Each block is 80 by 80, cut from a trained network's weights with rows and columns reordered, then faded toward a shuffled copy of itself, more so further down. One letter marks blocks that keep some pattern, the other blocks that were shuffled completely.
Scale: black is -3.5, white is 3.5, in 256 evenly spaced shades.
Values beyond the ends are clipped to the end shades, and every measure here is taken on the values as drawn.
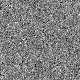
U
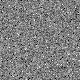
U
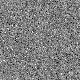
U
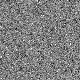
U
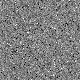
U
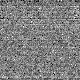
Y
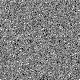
U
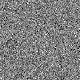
Y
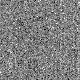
Y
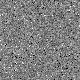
U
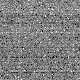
Y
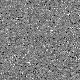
U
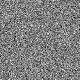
Y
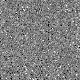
Y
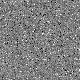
U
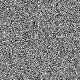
Y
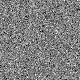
U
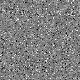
Y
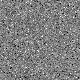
U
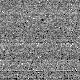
Y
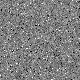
U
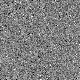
U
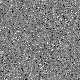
U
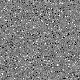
Y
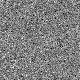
U
